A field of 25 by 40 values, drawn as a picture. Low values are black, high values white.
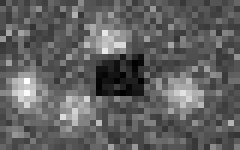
Neither half mirrors the other. The centre is the ninth with the lowest average. No single row or column stands out from its neighbours. There are four bumps. In the centre lies a patch that is lower than the rest.
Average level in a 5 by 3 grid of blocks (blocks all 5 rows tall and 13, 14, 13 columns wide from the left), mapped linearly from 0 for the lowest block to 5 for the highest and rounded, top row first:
232 | 242 | 303 | 524 | 322
